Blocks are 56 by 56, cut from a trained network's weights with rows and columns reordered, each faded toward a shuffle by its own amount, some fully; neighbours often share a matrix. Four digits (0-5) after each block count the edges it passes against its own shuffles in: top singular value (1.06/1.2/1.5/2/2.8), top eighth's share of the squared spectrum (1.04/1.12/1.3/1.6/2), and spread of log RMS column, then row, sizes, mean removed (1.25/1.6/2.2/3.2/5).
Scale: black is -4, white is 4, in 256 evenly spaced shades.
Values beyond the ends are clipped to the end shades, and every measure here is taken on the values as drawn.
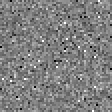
0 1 0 0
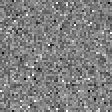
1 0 0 0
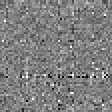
3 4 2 2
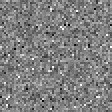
1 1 0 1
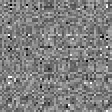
4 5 2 2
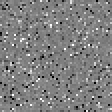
0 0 0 0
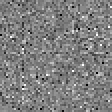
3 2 0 1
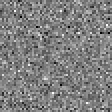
3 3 0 2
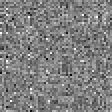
3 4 2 1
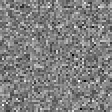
2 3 0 2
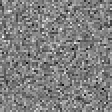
0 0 0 0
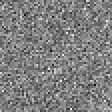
1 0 0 0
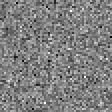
0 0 0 0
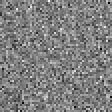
0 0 0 0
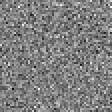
2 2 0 1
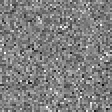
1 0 0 0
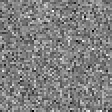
2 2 0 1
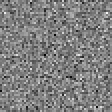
3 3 1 2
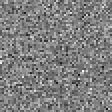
1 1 0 0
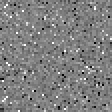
1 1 0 0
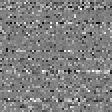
4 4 0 3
